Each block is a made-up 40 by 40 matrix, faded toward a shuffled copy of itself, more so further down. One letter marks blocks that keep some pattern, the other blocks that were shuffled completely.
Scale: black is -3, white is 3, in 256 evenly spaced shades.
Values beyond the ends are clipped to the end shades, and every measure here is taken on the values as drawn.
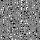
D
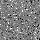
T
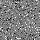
T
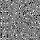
D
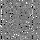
D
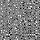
D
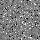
T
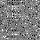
D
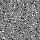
T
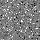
T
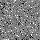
T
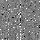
D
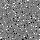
T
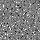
T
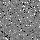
T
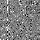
D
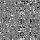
D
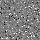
T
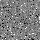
T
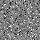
T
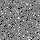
T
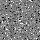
T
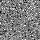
T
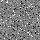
T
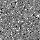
T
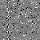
D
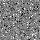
T
